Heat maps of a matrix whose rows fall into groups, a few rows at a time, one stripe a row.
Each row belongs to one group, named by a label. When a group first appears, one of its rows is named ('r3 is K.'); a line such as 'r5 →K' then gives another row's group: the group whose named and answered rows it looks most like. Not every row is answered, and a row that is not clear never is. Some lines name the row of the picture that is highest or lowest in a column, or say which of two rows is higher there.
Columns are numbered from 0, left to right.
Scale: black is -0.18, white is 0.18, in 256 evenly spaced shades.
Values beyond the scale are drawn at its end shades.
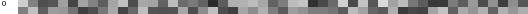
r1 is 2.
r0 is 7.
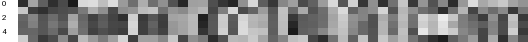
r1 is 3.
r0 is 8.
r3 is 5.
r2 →5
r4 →5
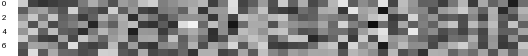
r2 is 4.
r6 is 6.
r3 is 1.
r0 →3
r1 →6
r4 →4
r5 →7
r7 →2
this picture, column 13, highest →0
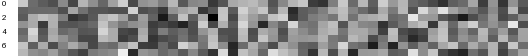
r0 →7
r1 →5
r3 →8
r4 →2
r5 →2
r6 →1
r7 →4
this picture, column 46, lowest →0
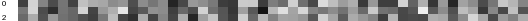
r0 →8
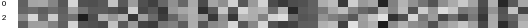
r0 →6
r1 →5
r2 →4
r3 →6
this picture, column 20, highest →1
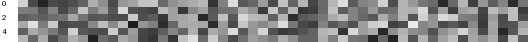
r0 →3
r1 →8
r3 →4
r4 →6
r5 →1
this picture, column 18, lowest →2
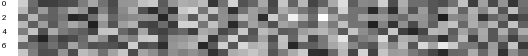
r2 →4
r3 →1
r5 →3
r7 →7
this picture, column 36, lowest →4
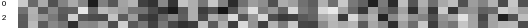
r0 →1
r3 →8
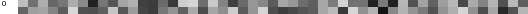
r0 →1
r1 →6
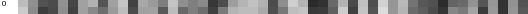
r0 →7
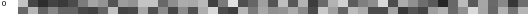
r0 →3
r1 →2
